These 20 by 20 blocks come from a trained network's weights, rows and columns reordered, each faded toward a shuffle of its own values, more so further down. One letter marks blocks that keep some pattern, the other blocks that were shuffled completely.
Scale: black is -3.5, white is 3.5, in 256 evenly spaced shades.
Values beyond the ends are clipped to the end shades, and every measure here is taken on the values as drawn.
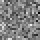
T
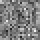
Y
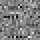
Y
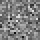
T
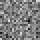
Y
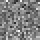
T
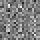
Y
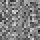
Y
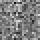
Y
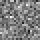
T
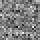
Y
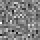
T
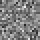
T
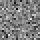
T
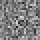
Y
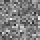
T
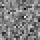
T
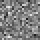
T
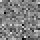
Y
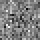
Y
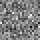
Y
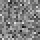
T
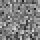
T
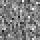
T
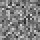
Y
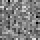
Y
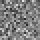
Y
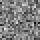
T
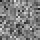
Y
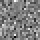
T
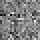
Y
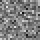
T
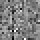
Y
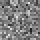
T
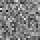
T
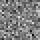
T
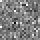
T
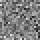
T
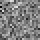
T
